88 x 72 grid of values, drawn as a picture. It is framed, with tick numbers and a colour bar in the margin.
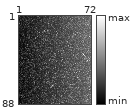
Grain: fine. Odd rows or columns: none. Average level on the scale: 30%. Stripes: none. Slope: up to the right.
